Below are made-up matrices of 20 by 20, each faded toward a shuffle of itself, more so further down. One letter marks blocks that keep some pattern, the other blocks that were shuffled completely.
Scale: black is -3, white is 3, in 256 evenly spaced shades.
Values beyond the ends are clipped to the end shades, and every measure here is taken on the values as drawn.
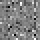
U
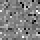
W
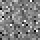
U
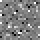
W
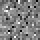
W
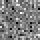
U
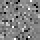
W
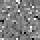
W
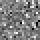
U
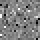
W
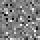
U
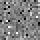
W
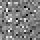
U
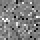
W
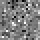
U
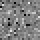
U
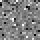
W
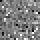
W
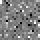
U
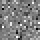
W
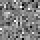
U
